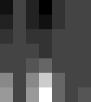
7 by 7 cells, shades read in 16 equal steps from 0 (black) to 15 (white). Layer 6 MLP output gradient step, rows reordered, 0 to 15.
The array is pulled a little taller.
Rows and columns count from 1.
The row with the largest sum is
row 7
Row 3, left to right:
3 4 3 3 4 4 4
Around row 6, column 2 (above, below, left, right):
4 4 8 8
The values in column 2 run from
4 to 4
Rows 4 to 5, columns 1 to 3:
4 4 4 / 4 4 5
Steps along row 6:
down up up down down same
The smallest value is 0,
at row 1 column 4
